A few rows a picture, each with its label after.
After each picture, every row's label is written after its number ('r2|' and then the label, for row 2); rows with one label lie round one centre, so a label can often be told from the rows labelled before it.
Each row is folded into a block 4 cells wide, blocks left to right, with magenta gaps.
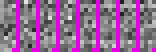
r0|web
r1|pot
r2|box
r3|box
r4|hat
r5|hat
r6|hat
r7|hat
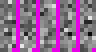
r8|box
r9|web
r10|hat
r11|box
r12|box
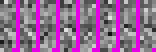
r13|pot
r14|pot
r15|web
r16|pot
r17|web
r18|box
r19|pot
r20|pot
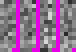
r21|web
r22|hat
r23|box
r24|web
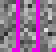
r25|web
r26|pot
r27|box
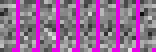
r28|hat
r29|web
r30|pot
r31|web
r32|web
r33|web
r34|web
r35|hat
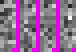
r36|hat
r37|pot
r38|web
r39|box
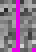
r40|hat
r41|hat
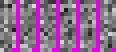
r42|pot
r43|web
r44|web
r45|hat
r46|hat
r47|pot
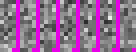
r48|web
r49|hat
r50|pot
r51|web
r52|box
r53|box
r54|hat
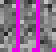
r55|web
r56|web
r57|pot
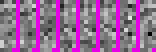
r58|hat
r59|hat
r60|web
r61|pot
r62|pot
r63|pot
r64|box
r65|hat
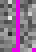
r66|box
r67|web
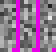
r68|hat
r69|pot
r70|box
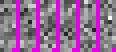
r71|hat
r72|hat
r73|web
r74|web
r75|pot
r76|box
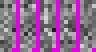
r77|pot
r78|web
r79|pot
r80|pot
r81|web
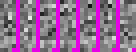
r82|box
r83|box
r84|hat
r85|hat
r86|box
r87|box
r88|web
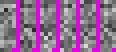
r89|hat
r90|pot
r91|web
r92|pot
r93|web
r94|pot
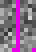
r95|web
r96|box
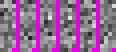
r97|hat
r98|web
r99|box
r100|box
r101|hat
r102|web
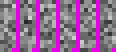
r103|pot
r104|box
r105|hat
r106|pot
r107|hat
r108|box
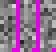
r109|web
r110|pot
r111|hat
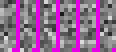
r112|web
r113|pot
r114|pot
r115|hat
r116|hat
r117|box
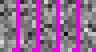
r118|hat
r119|hat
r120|pot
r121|web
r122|pot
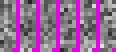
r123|pot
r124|web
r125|web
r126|hat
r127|web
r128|hat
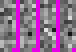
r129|hat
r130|hat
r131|pot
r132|box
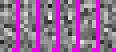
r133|pot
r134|pot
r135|box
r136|box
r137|hat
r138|pot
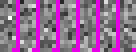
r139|box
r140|hat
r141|pot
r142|hat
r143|web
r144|pot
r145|pot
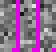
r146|web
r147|hat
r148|pot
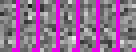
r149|hat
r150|box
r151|pot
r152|box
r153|pot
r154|pot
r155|hat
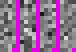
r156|box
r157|pot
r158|hat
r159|web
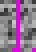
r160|hat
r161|hat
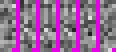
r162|hat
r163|pot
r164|pot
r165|pot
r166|box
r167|web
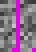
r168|hat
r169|web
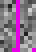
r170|pot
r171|web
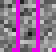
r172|pot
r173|hat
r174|web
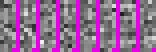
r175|pot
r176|pot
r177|hat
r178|pot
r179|box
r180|hat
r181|hat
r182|box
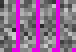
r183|pot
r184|web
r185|web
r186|pot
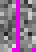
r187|web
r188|box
